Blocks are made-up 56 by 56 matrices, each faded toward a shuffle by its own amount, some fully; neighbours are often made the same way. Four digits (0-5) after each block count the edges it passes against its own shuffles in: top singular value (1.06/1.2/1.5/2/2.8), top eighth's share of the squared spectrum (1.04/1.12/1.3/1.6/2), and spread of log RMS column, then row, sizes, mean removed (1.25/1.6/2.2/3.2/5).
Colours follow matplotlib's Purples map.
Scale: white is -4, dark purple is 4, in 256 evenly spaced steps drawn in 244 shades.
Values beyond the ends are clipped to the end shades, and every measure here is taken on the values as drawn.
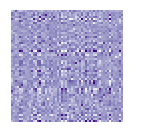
5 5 3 3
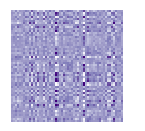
5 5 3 3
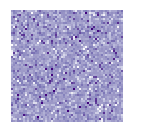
1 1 0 0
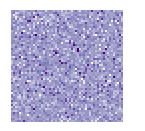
1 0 0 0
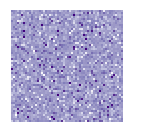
0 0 0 0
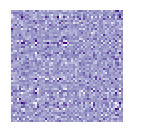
4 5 2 3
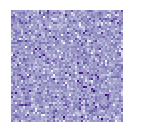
0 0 0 0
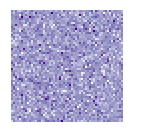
0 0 0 0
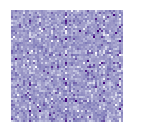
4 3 2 1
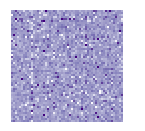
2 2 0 0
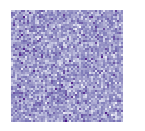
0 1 0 0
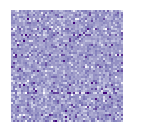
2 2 0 2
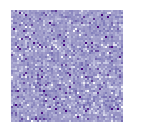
0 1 0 0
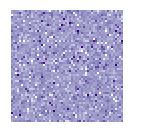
0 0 0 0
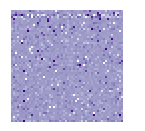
2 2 0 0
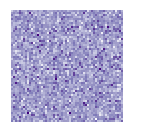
2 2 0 0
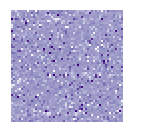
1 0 0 0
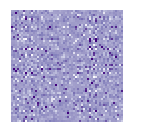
3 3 2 2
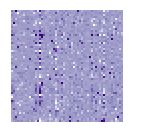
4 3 2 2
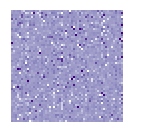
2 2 1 0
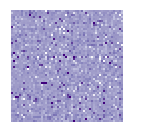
2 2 0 0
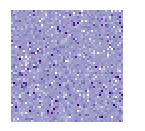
0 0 0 0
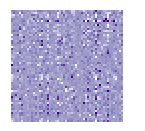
4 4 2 2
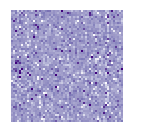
1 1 1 0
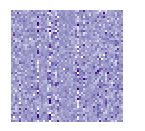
3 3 3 0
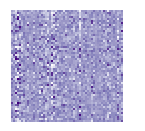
2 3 4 0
